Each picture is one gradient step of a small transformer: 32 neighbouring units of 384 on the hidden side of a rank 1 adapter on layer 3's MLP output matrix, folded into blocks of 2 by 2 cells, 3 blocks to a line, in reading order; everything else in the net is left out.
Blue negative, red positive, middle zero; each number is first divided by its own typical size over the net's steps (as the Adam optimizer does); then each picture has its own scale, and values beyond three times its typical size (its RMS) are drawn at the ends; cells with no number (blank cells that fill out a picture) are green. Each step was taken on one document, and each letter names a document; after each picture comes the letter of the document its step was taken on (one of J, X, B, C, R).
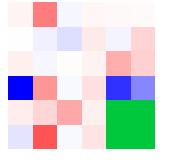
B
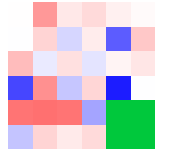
B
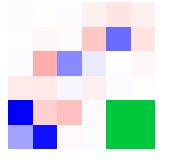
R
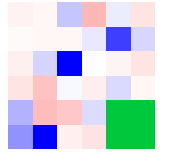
R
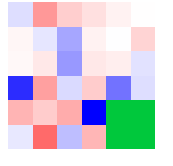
B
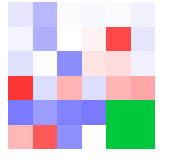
B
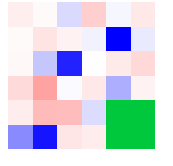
R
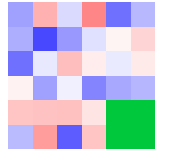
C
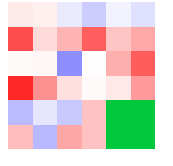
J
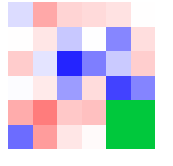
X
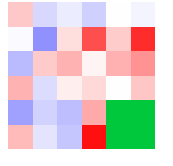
J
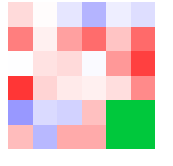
J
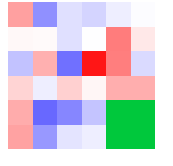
X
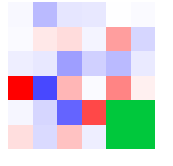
B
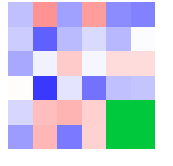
C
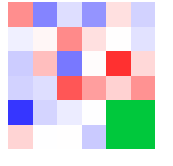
X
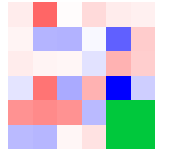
B
